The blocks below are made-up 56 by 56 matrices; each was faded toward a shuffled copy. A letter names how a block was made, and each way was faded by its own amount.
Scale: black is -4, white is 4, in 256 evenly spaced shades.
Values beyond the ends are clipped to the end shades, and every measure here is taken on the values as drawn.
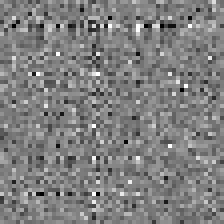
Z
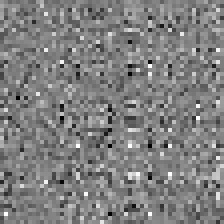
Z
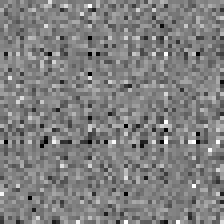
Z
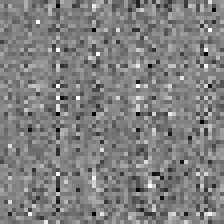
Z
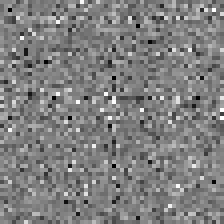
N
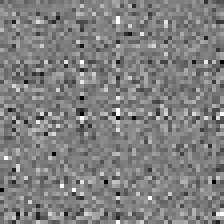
Z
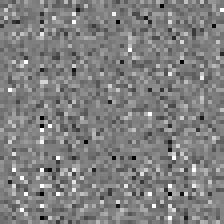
N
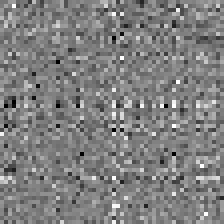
Z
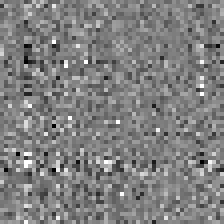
Z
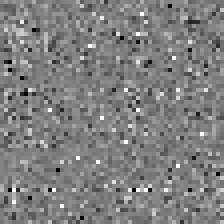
N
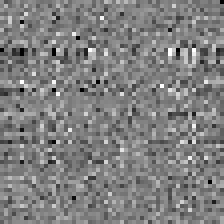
Z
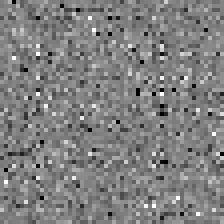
N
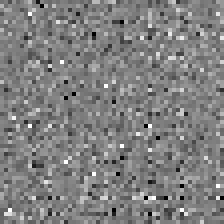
N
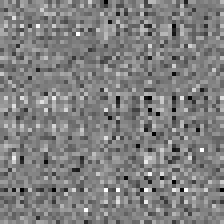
Z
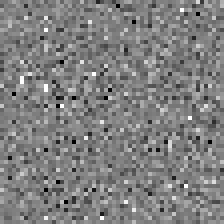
N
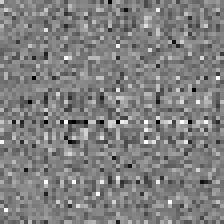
Z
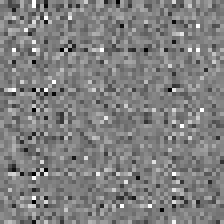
Z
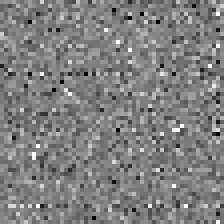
N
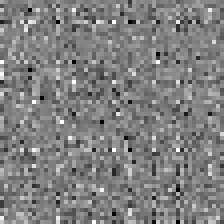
Z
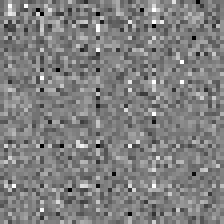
Z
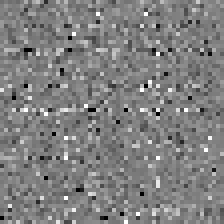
N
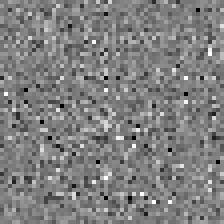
N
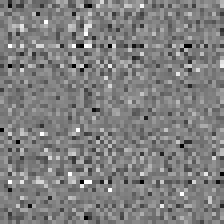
Z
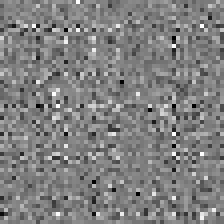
Z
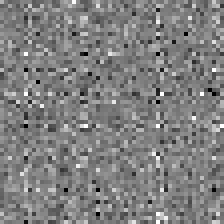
Z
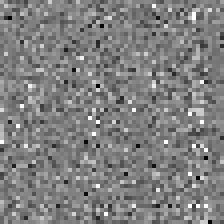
N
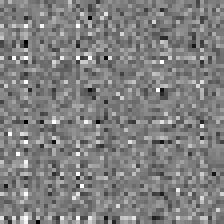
Z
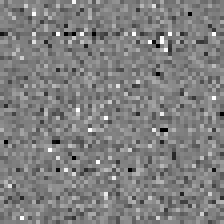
N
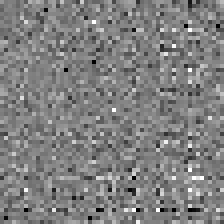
Z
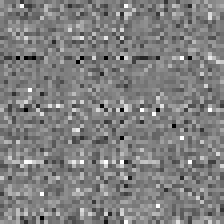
Z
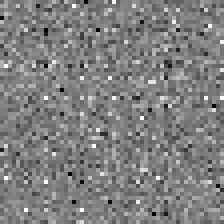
N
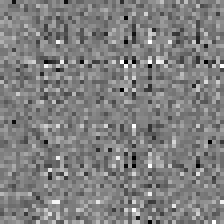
Z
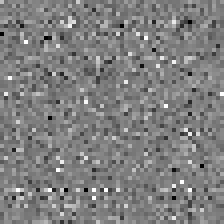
N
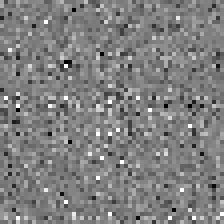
N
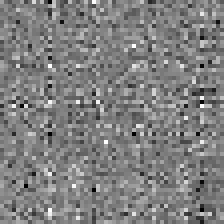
Z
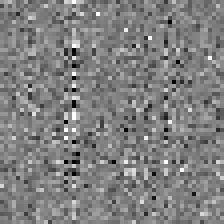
Z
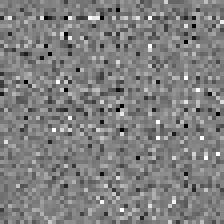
N
